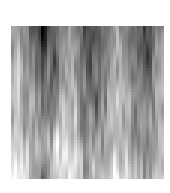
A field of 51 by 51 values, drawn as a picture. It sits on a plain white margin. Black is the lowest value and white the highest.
The field climbs toward the bottom. Stripes running up and down repeat 3 times from left to right. Overall the values sit about 60% of the way up the scale. Streaks run downward.
